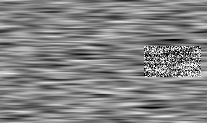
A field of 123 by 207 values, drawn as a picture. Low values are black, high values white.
Streaks run across, left to right. The middle right is the roughest part. In the middle right lies a patch that is rougher than the rest. Neither half mirrors the other.
